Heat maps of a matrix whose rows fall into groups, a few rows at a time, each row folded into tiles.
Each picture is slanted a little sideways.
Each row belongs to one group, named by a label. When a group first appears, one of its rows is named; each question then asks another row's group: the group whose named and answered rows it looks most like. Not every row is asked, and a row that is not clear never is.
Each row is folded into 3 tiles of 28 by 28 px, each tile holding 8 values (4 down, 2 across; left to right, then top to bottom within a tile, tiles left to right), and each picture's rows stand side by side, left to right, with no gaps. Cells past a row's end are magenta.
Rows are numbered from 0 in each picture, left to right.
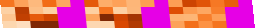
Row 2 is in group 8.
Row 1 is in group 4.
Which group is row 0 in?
4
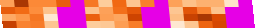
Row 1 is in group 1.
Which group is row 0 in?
8
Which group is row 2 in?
4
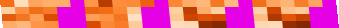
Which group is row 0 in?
1
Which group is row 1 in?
8
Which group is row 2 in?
4
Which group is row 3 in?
4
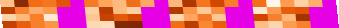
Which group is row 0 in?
8
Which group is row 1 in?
4
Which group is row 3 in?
1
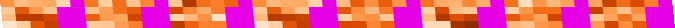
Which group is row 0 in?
4
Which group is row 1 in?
1
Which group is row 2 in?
8
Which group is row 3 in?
4
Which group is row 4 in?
8
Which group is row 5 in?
4
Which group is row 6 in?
1
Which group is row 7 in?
8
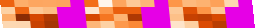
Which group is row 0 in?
4
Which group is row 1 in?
1
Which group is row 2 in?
4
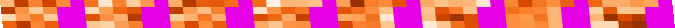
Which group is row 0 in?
8
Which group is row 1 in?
1
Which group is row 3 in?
1
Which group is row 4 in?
8
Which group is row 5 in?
4
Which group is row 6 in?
8
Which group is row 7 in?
4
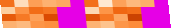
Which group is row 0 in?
1
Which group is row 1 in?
1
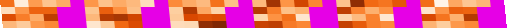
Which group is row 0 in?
1
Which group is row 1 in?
4
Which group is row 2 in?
4
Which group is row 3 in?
8
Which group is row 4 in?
8
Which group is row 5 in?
1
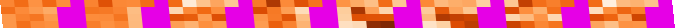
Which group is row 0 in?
8
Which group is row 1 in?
8
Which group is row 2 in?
1
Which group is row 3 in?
8
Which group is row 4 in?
4
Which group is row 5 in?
4
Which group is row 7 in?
1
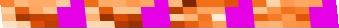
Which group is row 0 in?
4
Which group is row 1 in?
4
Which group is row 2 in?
8
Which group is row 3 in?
1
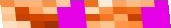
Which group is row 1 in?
1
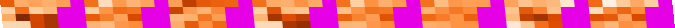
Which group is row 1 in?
1
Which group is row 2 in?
8
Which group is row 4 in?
1
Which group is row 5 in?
1
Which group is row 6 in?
4
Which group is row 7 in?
1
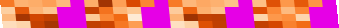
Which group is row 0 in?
4
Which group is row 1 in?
8
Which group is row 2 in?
4
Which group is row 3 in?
8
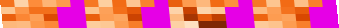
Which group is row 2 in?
4
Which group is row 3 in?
1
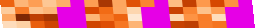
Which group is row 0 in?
4
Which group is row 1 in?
8
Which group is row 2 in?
8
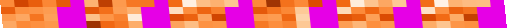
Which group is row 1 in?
8
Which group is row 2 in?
1
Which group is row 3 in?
8
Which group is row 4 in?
1
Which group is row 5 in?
1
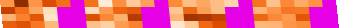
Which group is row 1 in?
1
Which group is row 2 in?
4
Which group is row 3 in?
1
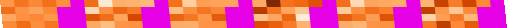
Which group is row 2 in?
1
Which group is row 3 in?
8
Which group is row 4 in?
1
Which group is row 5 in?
8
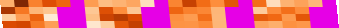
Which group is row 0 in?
8
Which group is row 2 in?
8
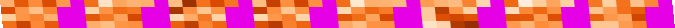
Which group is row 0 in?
8
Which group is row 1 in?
1
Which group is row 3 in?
8
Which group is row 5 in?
4
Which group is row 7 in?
1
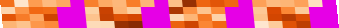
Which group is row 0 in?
1
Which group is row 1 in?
4
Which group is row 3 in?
4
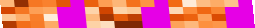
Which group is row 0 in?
8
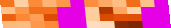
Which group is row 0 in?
1
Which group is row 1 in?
4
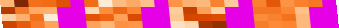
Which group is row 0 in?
8
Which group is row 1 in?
1
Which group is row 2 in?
4
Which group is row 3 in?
8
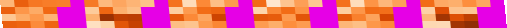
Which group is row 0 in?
8
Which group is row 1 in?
4
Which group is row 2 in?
1
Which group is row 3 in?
1
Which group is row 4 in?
1
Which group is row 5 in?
4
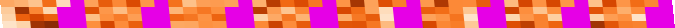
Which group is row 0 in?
4
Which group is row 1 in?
8
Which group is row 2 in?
1
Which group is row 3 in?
8
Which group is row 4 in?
8
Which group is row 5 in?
8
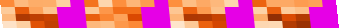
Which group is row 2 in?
4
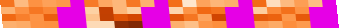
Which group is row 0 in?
1
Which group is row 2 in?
1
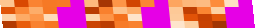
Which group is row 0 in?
8
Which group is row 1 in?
8
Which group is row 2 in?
4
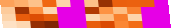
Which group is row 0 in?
4
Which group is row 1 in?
8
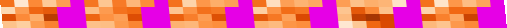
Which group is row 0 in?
1
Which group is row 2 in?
1
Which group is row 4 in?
4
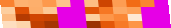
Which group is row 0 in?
4
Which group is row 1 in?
8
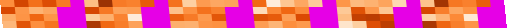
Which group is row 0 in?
8
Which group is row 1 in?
8
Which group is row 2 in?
1
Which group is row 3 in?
1
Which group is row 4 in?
4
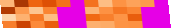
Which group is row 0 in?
8
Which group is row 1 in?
1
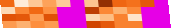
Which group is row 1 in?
8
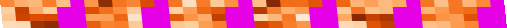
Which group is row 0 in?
4
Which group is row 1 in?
8
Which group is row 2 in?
1
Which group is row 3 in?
8
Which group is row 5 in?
1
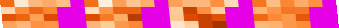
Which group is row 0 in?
1
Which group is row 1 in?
1
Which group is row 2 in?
4
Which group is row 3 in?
1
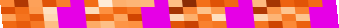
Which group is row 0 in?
8
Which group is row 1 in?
1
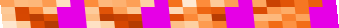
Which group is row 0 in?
4
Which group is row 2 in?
1
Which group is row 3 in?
8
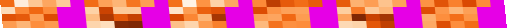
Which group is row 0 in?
1
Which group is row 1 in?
4
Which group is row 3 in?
8
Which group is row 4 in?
4
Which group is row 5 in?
8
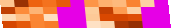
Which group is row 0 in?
8
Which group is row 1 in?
4
